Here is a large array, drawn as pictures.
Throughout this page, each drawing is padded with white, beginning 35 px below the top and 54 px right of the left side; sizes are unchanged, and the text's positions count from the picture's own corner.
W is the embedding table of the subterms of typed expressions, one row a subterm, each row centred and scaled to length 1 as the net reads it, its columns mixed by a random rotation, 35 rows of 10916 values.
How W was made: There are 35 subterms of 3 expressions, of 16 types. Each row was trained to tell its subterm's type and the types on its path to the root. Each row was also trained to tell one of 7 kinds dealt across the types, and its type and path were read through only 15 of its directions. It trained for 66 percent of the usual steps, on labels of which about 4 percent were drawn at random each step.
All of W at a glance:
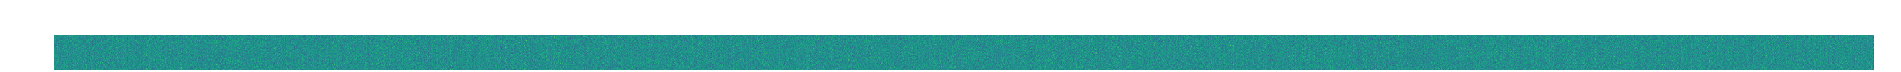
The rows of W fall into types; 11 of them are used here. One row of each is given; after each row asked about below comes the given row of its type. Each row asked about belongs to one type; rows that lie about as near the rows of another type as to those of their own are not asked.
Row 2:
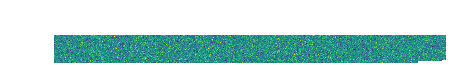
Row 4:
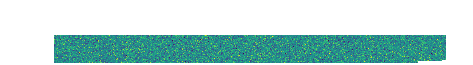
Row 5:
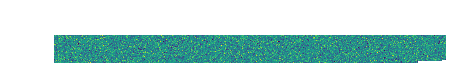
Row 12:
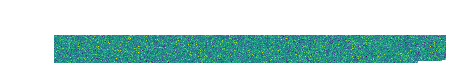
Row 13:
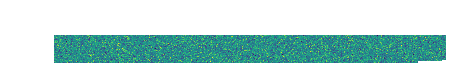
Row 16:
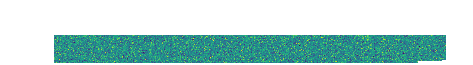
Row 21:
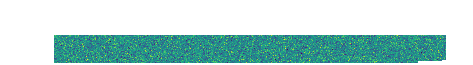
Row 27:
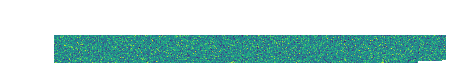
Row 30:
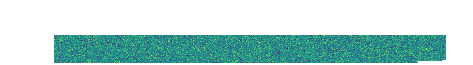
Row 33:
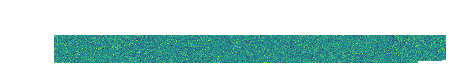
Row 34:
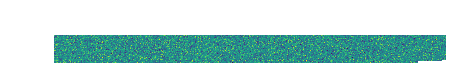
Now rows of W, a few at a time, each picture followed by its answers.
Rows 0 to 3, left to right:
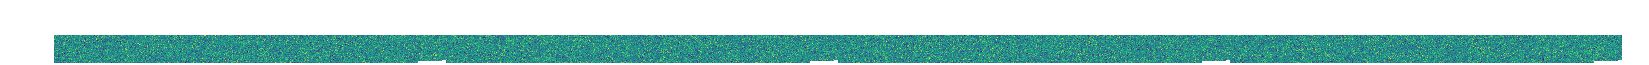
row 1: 27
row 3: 4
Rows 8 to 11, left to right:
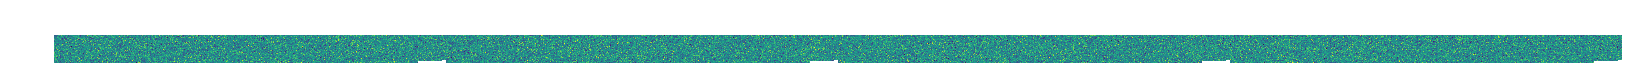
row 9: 30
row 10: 5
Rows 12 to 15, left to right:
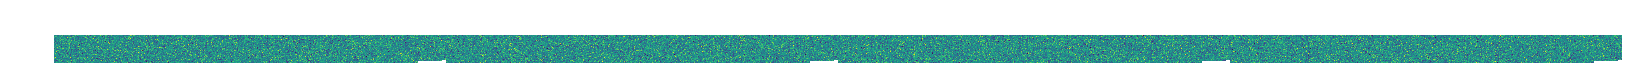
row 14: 2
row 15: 5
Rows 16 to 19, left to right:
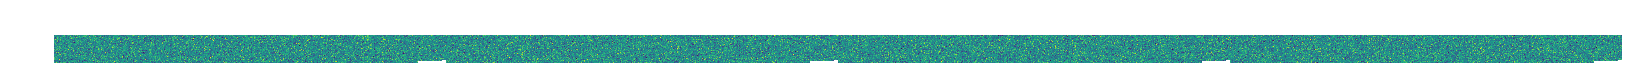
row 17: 2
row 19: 4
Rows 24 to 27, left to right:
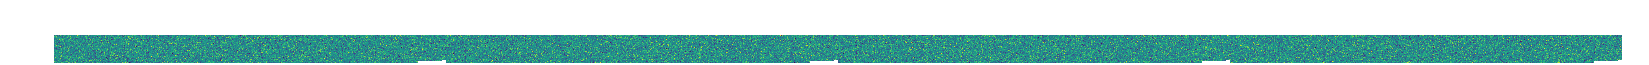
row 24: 12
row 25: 5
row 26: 30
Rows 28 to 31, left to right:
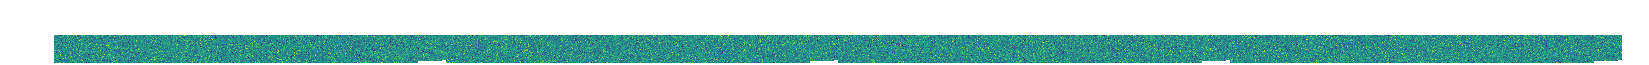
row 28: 27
